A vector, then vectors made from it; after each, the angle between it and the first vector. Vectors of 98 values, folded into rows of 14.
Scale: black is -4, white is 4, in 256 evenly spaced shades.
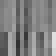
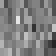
partly opposed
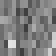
partly aligned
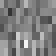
partly opposed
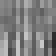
nearly opposite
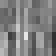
nearly opposite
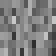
partly opposed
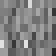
partly opposed
